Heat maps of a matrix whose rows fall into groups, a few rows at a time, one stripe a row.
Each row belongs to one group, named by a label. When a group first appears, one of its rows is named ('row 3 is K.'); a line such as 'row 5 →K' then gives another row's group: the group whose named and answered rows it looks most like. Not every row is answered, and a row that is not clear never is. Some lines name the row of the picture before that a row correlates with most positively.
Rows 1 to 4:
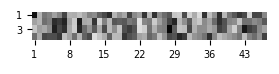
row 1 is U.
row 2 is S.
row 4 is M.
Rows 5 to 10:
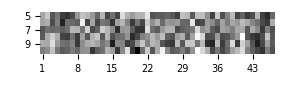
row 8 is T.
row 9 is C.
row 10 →T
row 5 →U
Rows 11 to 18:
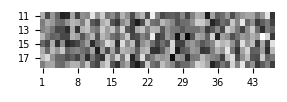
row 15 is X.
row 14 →M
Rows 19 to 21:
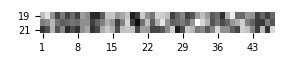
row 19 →T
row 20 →T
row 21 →X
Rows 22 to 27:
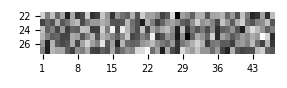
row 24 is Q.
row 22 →X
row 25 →M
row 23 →M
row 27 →U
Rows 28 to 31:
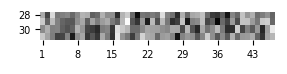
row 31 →S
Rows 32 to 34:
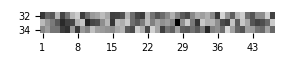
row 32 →M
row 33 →S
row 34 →C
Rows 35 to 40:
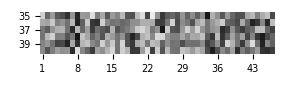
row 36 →X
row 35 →C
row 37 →U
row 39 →C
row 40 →U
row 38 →T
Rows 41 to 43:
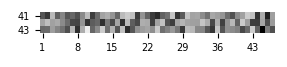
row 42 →T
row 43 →C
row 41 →X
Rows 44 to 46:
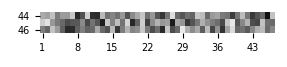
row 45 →T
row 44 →X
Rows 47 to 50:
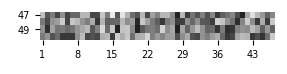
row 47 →Q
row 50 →S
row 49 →Q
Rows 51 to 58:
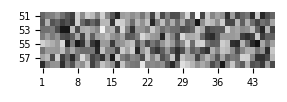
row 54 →U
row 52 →S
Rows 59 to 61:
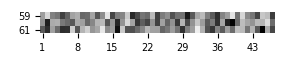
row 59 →M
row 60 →Q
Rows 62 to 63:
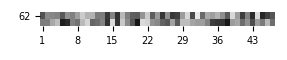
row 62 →U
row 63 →U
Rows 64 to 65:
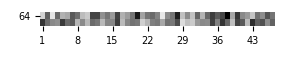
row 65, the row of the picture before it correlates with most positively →63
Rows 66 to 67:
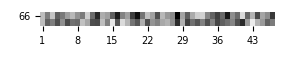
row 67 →Q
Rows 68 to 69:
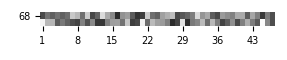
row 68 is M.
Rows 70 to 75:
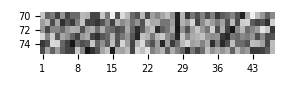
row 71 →S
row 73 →T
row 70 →Q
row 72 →M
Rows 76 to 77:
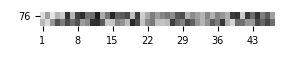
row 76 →X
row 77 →T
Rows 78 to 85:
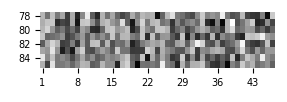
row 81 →Q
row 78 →X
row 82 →T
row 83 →S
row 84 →Q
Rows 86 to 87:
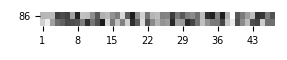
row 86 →C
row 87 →T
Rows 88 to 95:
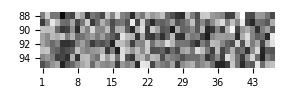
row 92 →S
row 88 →S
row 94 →C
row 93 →U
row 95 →U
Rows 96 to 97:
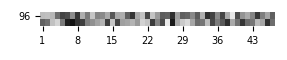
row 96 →C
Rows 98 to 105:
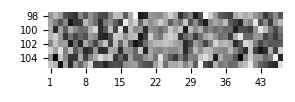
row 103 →X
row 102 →S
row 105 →S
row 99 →S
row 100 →Q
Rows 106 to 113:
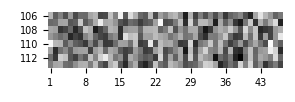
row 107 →M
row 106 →Q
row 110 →T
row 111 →M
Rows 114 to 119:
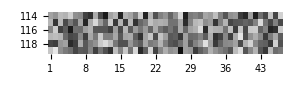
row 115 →C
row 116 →S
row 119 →T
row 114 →X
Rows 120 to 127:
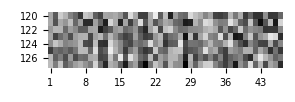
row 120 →U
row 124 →X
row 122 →T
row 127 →M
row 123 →M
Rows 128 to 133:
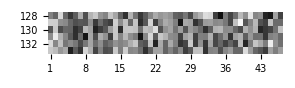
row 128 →C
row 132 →Q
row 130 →S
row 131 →T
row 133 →S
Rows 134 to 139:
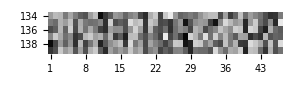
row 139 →X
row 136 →X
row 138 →X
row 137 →U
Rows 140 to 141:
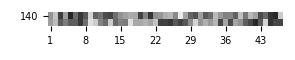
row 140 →S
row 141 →U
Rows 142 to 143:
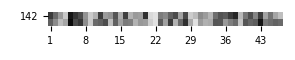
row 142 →U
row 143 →U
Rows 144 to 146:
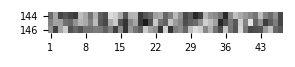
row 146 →U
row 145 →M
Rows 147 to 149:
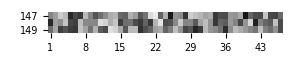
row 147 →U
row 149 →M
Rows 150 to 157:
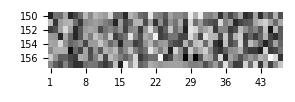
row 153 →U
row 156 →M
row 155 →U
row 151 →Q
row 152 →U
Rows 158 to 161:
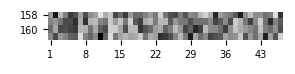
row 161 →X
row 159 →C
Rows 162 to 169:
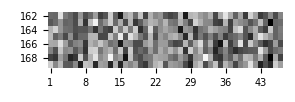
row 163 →C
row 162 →X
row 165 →Q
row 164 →T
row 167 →Q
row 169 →S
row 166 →C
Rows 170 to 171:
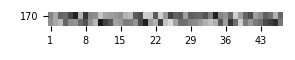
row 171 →T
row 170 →C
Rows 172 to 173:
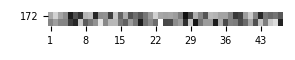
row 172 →S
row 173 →M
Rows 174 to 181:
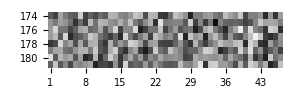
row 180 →X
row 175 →Q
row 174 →X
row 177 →S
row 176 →M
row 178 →X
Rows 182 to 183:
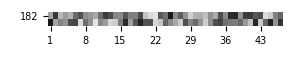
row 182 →U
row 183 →M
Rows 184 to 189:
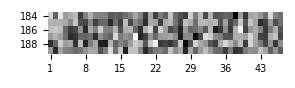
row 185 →T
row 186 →C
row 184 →Q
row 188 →X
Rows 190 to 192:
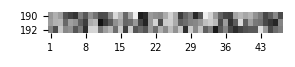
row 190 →T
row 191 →T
